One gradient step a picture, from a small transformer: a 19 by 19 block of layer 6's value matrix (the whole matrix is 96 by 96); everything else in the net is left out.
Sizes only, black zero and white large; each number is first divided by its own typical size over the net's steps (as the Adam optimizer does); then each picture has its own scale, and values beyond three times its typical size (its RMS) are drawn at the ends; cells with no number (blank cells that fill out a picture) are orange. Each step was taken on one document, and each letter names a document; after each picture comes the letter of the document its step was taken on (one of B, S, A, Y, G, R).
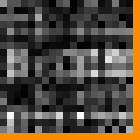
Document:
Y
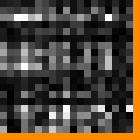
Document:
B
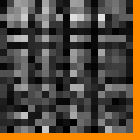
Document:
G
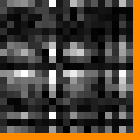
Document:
B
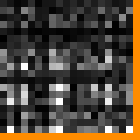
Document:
B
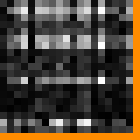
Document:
G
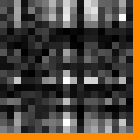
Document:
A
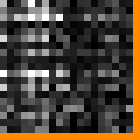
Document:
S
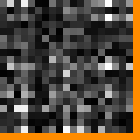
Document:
B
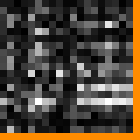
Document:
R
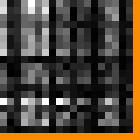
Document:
S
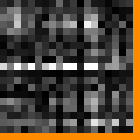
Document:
A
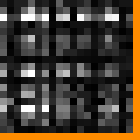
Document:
S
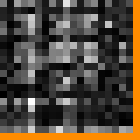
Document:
A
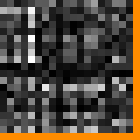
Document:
A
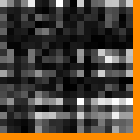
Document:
R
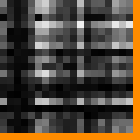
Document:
Y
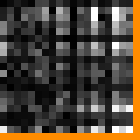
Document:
R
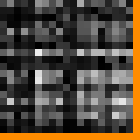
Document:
Y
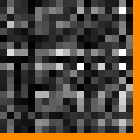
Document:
Y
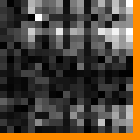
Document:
Y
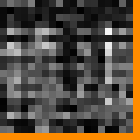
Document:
Y
